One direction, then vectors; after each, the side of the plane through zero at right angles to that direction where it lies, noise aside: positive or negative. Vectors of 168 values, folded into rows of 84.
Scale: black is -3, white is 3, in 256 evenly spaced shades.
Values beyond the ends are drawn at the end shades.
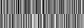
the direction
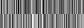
positive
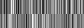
positive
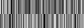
positive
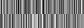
positive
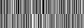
positive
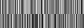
negative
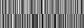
negative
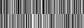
positive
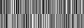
positive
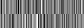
positive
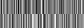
positive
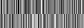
positive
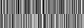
positive
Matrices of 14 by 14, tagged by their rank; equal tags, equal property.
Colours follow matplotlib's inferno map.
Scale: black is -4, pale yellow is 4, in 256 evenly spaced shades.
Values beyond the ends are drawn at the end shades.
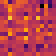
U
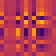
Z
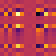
Z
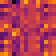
U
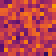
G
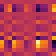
Z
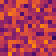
G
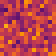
G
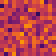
G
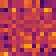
U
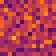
G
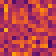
U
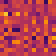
U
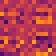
U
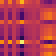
Z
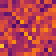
G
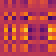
Z
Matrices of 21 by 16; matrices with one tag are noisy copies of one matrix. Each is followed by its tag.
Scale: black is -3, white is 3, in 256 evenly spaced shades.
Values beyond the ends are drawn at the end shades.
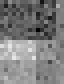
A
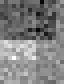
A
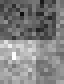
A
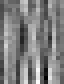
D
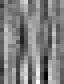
D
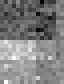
A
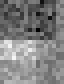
A
